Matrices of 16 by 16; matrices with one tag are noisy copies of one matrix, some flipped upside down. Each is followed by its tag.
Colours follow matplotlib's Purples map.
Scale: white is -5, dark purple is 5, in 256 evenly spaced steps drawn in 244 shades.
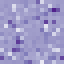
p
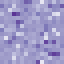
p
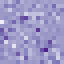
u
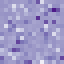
p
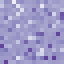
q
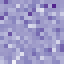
q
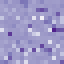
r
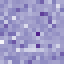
u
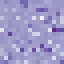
r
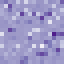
r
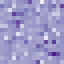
p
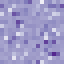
p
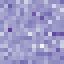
r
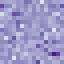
p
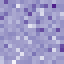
q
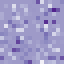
p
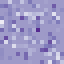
u
